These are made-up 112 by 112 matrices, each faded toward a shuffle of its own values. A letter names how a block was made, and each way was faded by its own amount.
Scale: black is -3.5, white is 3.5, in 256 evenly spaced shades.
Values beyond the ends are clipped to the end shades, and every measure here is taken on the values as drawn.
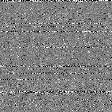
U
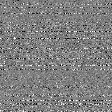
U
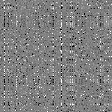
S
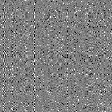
S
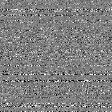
U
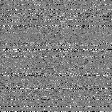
U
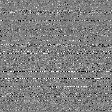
U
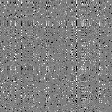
S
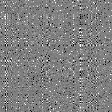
S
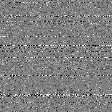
U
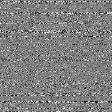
U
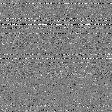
U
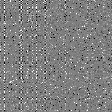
S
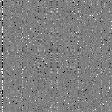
S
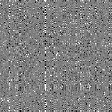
S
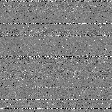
U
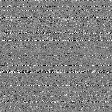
U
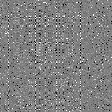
S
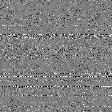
U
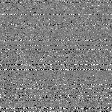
U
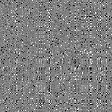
S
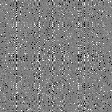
S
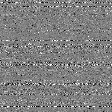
U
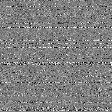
U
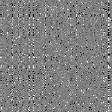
S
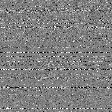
U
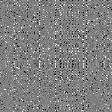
S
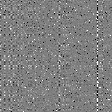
S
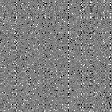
S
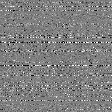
U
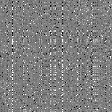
S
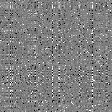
S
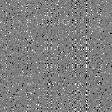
S
